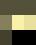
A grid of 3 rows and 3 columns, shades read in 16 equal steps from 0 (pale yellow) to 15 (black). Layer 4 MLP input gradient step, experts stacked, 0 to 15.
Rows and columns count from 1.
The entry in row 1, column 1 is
10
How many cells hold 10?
3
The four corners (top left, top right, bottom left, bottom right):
10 10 11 15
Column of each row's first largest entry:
1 1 2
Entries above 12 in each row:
0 0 2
